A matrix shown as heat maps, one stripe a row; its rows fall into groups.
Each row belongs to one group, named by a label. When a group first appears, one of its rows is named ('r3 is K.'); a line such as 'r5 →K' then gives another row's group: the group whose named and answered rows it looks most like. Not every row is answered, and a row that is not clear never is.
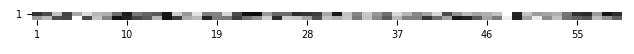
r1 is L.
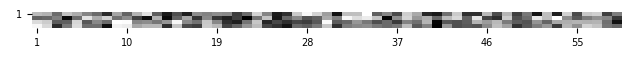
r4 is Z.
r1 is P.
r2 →L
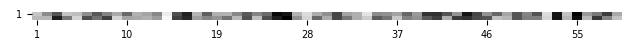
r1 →P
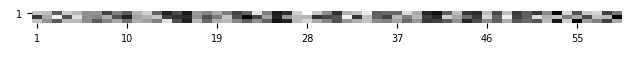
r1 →P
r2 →L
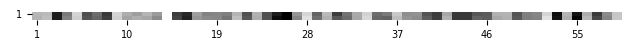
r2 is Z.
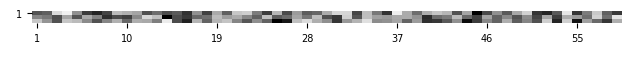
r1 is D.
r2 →P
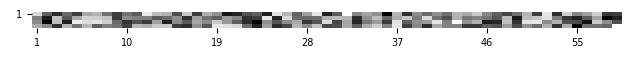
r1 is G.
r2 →L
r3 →L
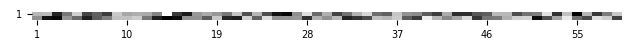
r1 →Z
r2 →D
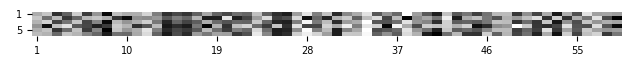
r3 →Z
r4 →D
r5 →Z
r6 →P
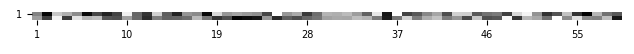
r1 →D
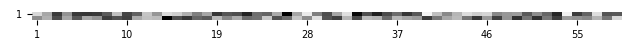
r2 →P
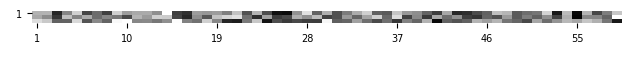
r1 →Z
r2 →P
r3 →Z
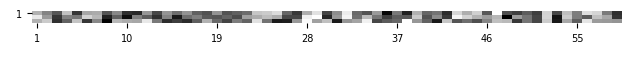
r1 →G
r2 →G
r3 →Z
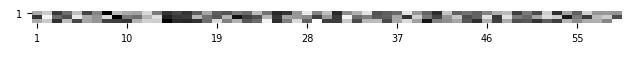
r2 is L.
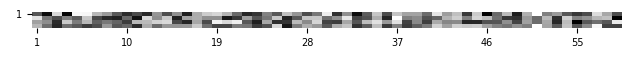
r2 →G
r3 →P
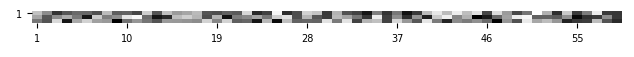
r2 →D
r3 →L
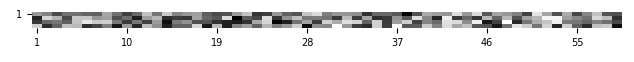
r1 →G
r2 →L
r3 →L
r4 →D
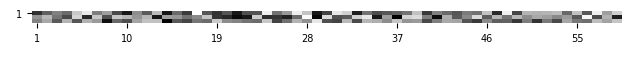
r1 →L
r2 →Z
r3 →P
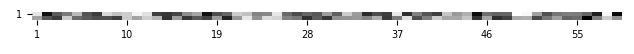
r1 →D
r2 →D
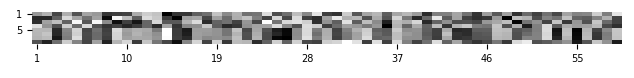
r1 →P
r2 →D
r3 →L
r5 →Z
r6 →Z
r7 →Z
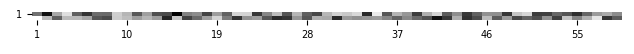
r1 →D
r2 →P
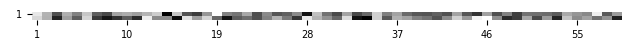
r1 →P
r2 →G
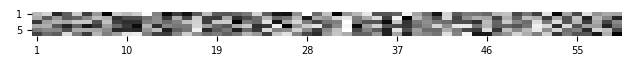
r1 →Z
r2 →L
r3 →L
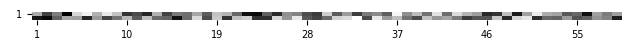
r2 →D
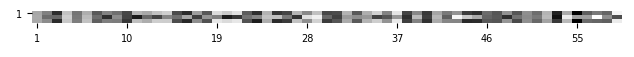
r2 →G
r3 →P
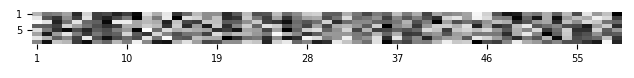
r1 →G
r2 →G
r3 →Z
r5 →G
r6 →D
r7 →G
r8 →D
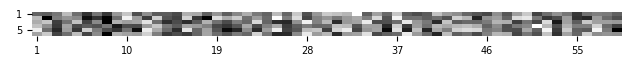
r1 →D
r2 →D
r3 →Z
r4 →G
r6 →Z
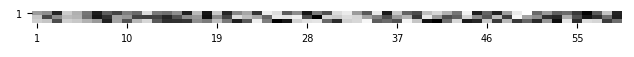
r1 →D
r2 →D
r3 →P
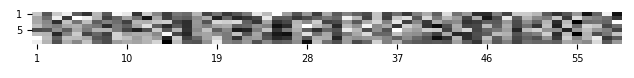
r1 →D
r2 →L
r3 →P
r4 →P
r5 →L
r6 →Z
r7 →P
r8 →P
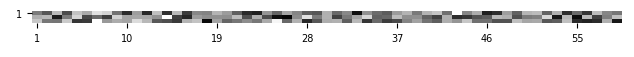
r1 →L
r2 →Z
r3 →D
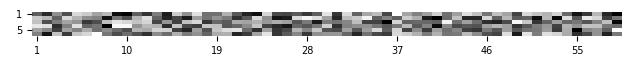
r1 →L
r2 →P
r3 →D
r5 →P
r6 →L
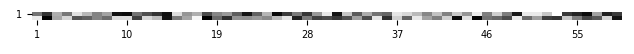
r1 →L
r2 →D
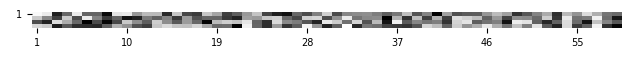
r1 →Z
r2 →G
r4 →G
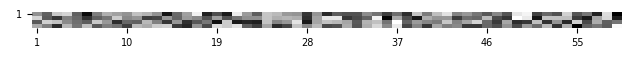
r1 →D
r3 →L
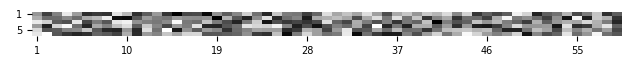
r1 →D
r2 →L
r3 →Z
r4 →D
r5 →G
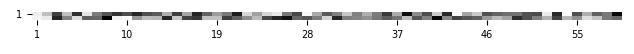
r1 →G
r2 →Z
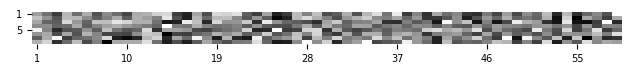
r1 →P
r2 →P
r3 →D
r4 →Z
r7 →L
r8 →Z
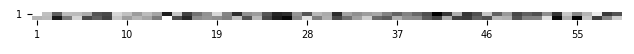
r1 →P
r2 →Z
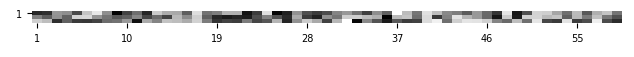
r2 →L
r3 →G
